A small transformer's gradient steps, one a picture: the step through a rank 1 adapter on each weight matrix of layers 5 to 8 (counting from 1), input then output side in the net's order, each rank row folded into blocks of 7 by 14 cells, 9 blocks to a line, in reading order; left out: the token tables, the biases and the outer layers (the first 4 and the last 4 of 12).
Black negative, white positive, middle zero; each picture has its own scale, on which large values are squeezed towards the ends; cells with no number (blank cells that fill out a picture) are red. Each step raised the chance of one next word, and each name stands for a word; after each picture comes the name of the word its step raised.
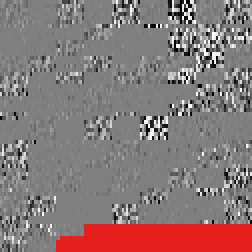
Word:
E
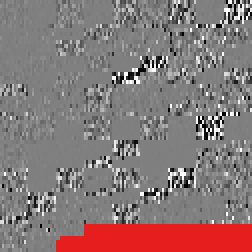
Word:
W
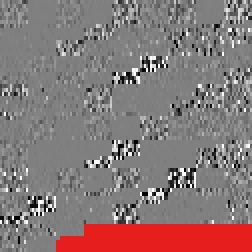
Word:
W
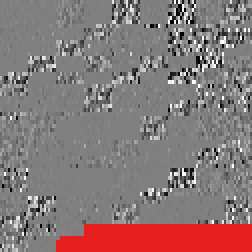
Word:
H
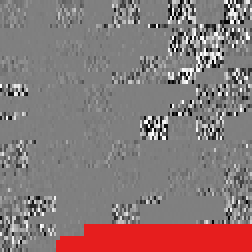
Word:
E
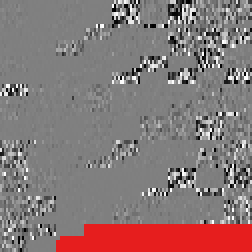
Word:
H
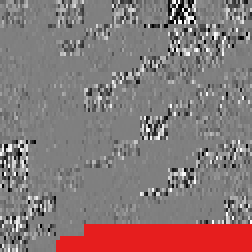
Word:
H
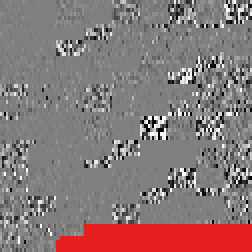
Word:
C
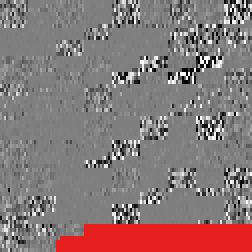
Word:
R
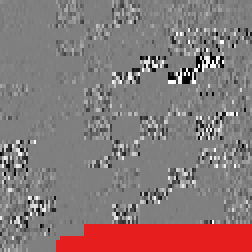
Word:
R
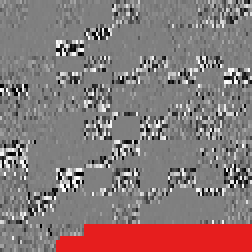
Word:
C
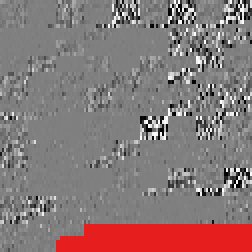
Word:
C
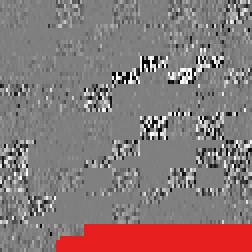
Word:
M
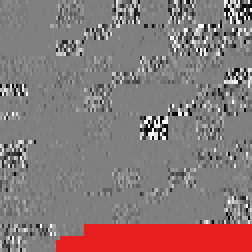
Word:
E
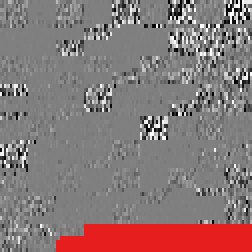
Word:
E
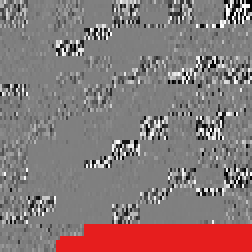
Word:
C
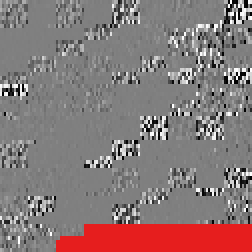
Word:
E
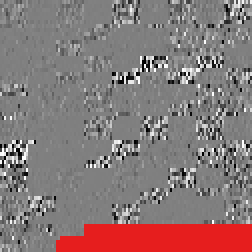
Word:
M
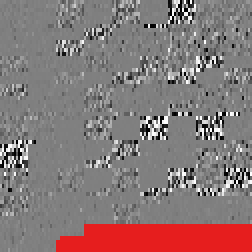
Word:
C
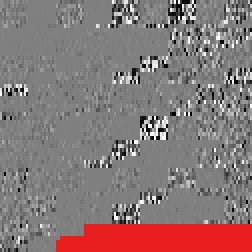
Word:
E
